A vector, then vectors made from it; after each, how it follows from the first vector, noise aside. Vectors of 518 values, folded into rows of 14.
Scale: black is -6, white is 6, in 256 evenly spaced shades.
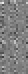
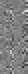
wrapped around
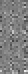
reversed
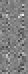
wrapped around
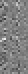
wrapped around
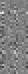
wrapped around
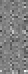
reversed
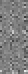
reversed
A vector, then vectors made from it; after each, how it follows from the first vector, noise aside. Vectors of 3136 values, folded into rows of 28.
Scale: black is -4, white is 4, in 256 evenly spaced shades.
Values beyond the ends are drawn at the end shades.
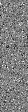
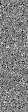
negated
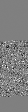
partly zeroed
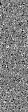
negated
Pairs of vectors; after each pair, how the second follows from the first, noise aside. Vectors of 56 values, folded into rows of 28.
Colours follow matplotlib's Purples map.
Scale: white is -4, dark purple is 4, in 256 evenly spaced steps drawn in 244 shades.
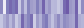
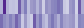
negated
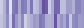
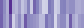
negated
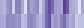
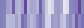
negated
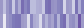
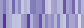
negated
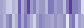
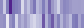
wrapped around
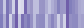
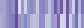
reversed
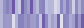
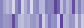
negated
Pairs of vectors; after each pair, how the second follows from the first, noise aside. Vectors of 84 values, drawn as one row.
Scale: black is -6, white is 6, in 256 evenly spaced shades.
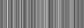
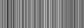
sign-scrambled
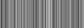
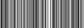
scaled up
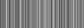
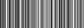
scaled up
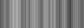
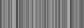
sign-scrambled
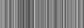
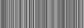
sign-scrambled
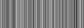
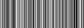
scaled up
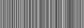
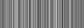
sign-scrambled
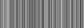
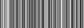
scaled up
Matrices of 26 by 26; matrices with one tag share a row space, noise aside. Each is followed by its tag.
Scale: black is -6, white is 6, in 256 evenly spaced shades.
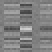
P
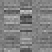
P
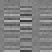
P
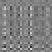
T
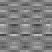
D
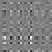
T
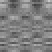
D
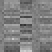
P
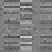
P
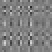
T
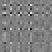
T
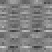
D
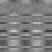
D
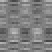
D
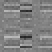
P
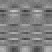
D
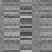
P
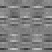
D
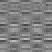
D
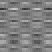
D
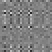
T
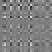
T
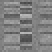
P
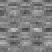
D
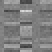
P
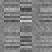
P
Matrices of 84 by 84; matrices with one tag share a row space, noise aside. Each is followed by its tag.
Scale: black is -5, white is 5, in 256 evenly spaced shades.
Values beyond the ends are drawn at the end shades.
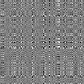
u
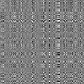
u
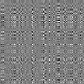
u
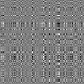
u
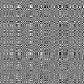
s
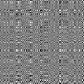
s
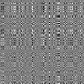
u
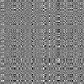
u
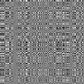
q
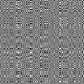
s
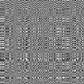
q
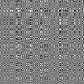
s
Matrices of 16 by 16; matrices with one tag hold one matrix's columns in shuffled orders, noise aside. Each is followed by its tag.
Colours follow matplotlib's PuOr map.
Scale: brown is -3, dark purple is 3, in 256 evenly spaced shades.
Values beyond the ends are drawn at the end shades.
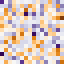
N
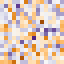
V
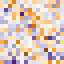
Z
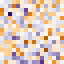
Z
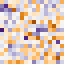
V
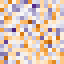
V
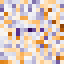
V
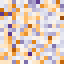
N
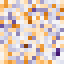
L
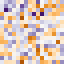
N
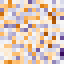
L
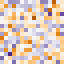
N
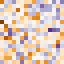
V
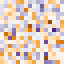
V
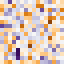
L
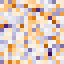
L
